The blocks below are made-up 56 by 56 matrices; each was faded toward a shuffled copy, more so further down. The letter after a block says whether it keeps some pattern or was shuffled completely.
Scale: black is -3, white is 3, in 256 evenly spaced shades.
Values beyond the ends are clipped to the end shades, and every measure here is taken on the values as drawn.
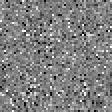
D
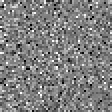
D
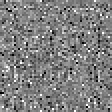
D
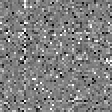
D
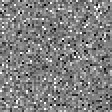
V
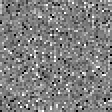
V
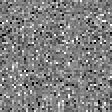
D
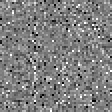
D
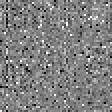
D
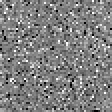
V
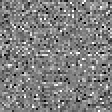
D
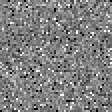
V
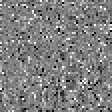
D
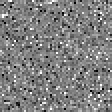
V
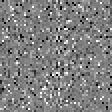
D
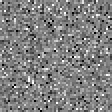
V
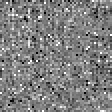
D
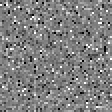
V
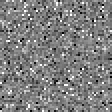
V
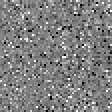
D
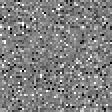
D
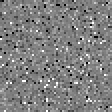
V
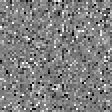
D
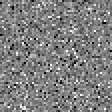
D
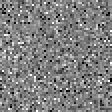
V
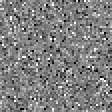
V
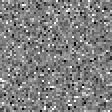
V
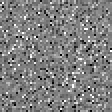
D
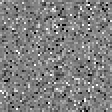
D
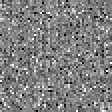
D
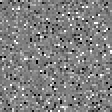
V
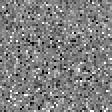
V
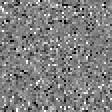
D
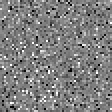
D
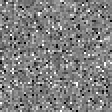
D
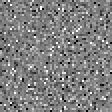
D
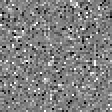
V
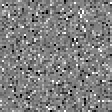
V
